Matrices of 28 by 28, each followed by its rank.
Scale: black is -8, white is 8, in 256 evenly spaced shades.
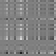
one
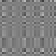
one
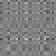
two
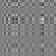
one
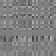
two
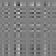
one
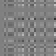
one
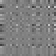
two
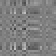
two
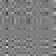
two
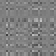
two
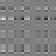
one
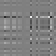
one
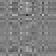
two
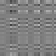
one
